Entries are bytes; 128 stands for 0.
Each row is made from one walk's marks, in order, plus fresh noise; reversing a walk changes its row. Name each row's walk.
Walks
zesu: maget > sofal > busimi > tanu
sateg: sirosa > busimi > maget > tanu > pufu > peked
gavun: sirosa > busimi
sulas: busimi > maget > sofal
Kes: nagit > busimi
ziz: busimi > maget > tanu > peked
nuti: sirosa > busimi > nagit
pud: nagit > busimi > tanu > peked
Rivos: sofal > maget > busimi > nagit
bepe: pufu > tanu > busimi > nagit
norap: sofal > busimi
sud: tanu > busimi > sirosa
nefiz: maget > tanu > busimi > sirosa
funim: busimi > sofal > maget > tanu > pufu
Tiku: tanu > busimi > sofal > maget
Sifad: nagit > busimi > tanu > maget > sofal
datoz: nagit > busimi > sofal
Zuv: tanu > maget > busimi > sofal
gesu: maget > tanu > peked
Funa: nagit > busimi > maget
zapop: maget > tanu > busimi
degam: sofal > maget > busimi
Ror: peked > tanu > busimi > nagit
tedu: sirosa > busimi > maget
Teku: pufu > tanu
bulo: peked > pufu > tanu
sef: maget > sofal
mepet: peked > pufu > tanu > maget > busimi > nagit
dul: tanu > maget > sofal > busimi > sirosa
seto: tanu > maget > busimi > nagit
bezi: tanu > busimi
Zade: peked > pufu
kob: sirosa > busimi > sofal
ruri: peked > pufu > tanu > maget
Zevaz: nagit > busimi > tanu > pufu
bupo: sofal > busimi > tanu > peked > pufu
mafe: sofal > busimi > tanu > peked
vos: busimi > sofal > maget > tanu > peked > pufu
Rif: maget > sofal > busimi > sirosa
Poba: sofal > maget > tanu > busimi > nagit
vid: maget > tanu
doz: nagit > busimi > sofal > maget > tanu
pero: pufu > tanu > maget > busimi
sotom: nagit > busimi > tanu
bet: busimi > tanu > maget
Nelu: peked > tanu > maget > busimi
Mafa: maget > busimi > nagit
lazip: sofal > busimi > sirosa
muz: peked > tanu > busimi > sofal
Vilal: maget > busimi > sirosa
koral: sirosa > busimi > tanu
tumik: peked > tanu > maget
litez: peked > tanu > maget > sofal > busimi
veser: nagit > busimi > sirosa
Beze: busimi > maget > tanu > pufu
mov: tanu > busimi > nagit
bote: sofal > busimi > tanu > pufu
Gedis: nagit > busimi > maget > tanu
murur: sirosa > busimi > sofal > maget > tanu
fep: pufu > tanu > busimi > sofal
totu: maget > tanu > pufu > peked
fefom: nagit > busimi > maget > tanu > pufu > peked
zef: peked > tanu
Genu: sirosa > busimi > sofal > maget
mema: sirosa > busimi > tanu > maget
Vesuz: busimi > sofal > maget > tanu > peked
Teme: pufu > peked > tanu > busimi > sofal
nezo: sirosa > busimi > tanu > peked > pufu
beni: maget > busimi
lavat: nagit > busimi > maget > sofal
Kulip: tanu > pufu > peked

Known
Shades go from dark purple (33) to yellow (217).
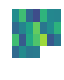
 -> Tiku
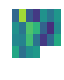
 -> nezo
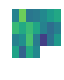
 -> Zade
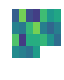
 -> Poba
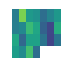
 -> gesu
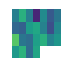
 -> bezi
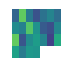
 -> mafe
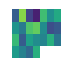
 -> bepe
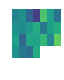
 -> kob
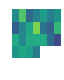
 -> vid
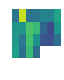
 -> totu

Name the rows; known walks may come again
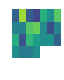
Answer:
mepet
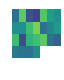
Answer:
Sifad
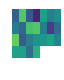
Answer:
sotom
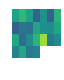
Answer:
beni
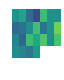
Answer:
Rif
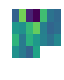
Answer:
bote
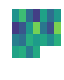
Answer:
nefiz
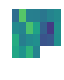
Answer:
zef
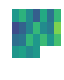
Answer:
Vilal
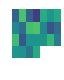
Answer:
mov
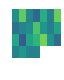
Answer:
Funa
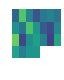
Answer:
mafe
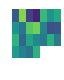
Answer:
bepe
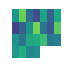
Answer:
mema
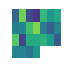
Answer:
Poba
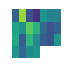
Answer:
bupo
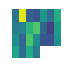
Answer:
sateg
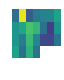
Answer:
totu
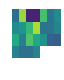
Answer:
funim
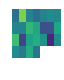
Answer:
Vesuz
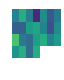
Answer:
bezi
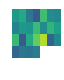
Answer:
sulas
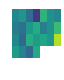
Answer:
lazip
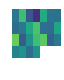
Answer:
zesu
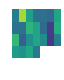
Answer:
ziz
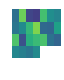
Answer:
doz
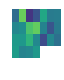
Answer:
Teku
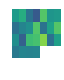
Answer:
Genu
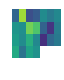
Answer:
bulo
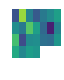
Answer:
pud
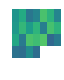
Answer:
sef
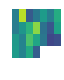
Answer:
ruri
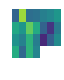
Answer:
Kulip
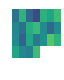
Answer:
nuti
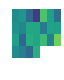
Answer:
kob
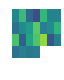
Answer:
Tiku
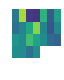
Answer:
Beze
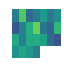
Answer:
vid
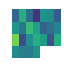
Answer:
muz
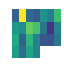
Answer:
fefom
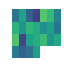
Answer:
datoz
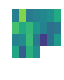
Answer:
Zade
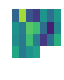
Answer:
nezo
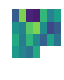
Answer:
Zevaz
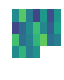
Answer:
zapop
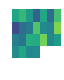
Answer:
tedu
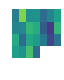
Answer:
gesu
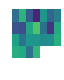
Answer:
koral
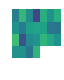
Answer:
Kes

